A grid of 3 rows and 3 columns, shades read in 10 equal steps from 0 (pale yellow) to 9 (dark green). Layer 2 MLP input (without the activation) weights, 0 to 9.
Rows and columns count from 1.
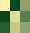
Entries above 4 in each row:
1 2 1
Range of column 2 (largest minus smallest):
8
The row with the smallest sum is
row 1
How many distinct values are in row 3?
3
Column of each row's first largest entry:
2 1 1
